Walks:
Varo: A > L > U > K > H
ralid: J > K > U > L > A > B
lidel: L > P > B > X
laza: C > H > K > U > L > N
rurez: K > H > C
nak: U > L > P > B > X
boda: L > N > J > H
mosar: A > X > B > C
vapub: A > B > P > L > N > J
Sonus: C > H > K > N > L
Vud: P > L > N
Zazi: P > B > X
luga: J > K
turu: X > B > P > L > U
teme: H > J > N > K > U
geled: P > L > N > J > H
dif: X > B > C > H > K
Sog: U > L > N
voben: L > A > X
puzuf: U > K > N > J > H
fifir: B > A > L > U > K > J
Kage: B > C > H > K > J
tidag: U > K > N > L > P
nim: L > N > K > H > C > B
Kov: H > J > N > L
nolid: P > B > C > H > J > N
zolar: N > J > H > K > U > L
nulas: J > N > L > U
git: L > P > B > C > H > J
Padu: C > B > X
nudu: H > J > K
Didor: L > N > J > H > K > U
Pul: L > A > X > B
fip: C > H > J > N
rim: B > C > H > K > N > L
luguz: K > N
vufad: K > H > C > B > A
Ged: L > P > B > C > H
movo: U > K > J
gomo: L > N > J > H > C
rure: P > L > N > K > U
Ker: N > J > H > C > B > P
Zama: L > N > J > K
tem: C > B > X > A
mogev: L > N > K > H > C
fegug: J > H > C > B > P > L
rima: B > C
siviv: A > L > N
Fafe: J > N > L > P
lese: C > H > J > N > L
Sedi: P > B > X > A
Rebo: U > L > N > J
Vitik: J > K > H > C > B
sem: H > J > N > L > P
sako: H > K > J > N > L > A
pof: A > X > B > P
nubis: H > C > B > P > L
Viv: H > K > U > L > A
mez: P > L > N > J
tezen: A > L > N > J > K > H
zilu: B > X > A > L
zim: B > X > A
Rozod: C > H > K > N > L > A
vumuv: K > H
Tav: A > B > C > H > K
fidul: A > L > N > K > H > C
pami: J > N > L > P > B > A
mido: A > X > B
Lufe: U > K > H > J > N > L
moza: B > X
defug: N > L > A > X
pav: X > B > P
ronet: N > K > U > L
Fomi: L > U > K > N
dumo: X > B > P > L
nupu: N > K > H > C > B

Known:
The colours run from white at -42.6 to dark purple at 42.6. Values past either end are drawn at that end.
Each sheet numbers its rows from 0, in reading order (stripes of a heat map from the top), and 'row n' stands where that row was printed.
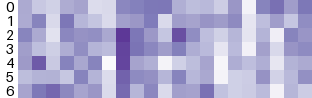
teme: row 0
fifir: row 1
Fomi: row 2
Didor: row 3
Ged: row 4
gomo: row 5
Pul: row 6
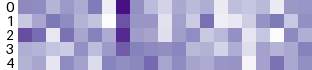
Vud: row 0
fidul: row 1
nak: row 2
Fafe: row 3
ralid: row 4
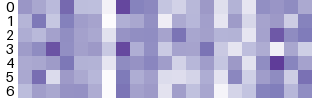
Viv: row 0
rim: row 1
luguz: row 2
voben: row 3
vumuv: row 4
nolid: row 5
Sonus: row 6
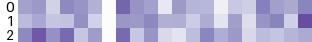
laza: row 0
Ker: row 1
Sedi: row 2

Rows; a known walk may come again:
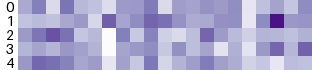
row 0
fifir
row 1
luga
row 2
pof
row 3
nupu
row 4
zilu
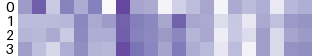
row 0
Ged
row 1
Zama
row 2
boda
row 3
Didor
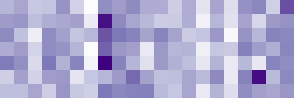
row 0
Ker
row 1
geled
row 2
Lufe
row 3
laza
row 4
rure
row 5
Vitik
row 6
Kov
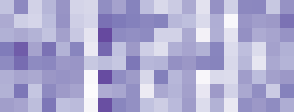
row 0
fegug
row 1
zolar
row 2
sem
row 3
Zazi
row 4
moza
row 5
mogev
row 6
rim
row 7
Viv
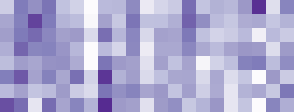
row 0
Tav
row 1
mido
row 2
Pul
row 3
tem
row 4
Sonus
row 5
lidel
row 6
pami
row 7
nak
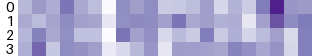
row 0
rurez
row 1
luguz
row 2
vapub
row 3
rima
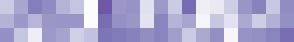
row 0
fidul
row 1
nim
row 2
puzuf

